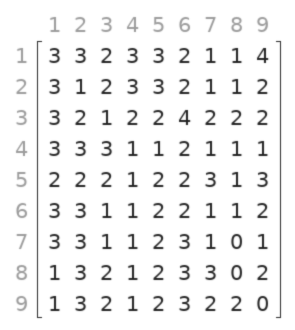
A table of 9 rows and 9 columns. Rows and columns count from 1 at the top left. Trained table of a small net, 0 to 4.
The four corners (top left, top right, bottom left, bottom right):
3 4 1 0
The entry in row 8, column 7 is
3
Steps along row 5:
same same down up same up down up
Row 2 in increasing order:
1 1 1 2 2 2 3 3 3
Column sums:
22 23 16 14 19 23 15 9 17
